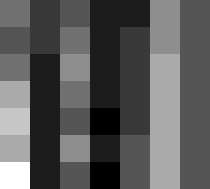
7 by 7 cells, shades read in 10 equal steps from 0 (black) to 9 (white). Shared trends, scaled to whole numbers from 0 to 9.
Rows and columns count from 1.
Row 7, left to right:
9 1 3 0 3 6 3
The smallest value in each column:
3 1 3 0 1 5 3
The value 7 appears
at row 5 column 1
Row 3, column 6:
6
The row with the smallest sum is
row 1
